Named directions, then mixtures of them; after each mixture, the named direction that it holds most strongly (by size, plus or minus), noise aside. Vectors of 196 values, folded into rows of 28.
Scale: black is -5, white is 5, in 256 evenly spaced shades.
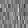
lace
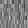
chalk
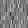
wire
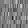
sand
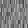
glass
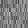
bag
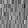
chalk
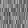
bag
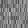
bag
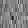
wire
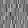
wire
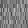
bag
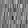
sand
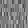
chalk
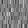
glass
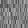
bag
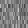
lace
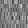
sand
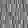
wire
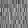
bag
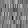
sand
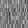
bag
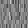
chalk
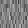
chalk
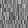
lace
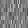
wire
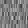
sand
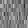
chalk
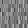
glass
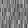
glass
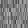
bag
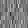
wire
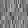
wire
